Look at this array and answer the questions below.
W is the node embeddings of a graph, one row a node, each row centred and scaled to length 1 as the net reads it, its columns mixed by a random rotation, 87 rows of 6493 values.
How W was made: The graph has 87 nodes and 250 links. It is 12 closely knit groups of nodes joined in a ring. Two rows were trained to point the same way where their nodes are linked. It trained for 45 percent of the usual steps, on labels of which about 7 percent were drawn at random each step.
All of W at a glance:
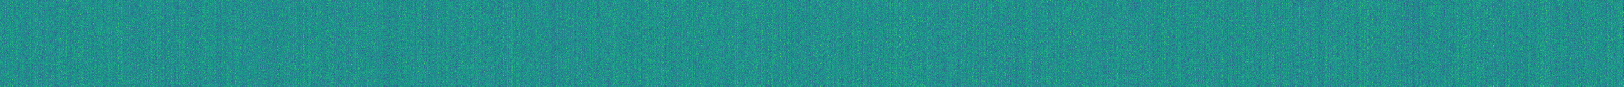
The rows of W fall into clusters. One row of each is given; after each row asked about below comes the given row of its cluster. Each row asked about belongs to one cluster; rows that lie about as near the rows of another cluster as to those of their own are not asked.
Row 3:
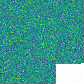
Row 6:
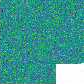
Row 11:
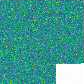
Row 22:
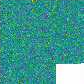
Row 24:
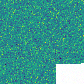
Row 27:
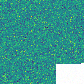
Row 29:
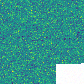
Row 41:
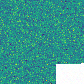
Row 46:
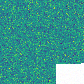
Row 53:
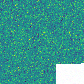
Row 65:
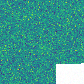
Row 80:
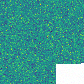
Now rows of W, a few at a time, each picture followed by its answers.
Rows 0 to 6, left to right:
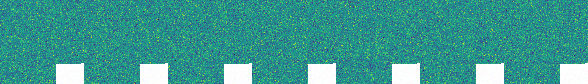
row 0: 46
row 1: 41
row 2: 6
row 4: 65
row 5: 3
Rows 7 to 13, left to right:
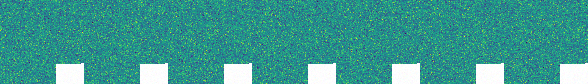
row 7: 11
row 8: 3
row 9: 11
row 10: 41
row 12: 41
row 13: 41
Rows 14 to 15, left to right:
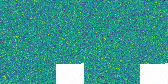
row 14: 27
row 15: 11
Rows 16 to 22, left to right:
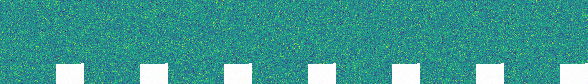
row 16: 11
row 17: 65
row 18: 6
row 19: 22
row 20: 80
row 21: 6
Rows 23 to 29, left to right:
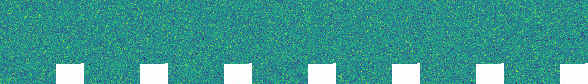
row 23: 29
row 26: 6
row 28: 41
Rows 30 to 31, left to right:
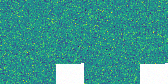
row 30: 3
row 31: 53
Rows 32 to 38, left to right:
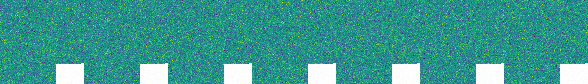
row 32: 3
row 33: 80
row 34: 3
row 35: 46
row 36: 22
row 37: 22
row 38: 11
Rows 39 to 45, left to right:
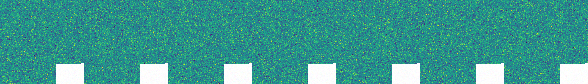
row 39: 27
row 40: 53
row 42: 41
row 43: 3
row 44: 22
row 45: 6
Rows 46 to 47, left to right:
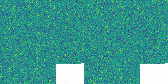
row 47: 24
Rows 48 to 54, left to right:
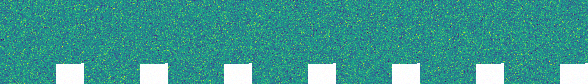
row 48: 80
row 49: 46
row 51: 53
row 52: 80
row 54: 41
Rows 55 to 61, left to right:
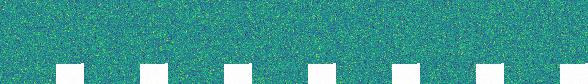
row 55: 46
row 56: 53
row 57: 29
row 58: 29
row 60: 65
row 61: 11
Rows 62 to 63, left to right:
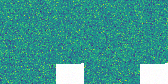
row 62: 11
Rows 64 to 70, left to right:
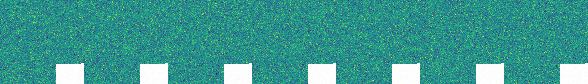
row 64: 29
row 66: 24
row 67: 65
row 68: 65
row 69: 80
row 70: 11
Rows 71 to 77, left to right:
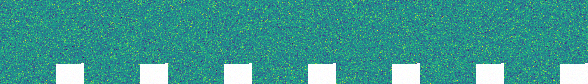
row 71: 41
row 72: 3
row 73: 24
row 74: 46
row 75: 29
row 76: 80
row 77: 46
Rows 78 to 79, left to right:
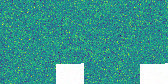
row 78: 53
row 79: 6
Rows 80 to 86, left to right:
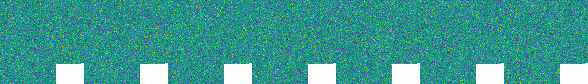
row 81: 80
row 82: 22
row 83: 80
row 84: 3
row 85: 6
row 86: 6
